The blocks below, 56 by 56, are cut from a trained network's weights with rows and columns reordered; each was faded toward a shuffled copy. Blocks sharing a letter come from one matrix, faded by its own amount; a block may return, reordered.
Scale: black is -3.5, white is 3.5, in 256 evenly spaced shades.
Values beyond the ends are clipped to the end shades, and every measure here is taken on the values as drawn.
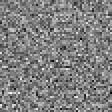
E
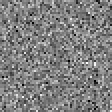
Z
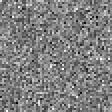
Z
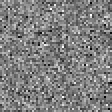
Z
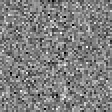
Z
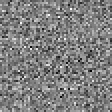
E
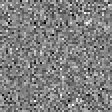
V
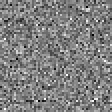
V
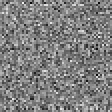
E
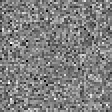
Z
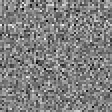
E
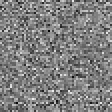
E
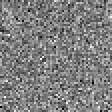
Z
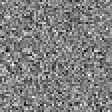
E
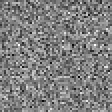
E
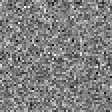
V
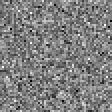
Z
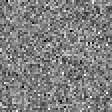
Z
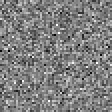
Z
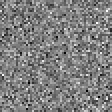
V
